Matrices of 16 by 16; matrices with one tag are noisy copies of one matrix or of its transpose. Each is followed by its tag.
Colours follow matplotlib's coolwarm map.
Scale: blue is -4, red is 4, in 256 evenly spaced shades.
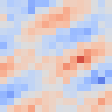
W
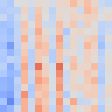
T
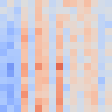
T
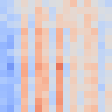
T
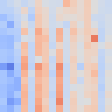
T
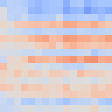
T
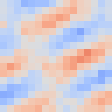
W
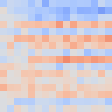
T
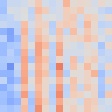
T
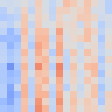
T
